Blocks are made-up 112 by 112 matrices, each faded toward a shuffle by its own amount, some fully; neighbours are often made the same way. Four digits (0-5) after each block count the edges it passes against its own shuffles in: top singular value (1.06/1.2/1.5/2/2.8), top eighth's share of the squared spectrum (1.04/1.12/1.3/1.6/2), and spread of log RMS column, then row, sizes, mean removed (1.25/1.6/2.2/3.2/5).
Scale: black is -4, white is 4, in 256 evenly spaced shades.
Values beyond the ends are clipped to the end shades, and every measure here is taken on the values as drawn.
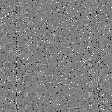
4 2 1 0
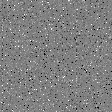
2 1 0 0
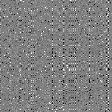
5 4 3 2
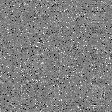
3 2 0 0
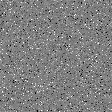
0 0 0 0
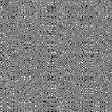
5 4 3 3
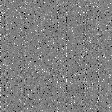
4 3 2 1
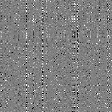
5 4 3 2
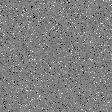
0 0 0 0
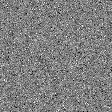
0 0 0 0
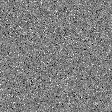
0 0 0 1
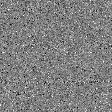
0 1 0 2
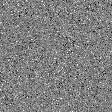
0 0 0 0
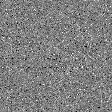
1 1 0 2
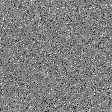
0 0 0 0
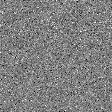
0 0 0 2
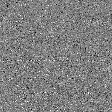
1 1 0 2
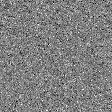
1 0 0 0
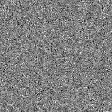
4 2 1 1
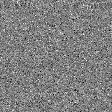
3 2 0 0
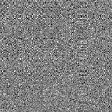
4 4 2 2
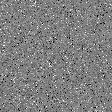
1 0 0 0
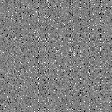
4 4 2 2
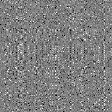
4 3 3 2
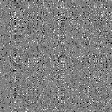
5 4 3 2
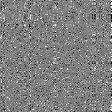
4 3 2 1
